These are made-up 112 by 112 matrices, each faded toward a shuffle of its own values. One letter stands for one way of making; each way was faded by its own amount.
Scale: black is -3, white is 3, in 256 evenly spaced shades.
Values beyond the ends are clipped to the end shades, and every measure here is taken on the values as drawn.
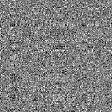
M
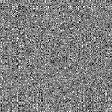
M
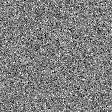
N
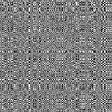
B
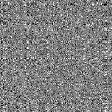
M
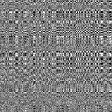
B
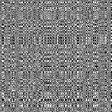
B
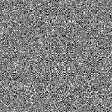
M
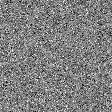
N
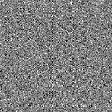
M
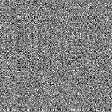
M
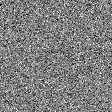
N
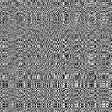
B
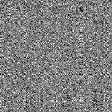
M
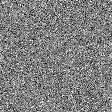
N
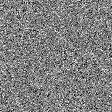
N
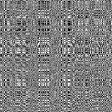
B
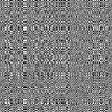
B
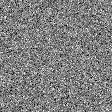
N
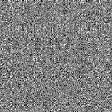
M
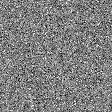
N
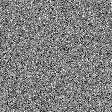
N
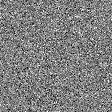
N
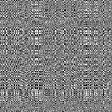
B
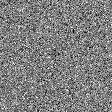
N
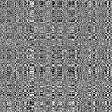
B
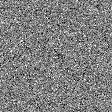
N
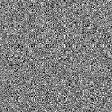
M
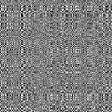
B
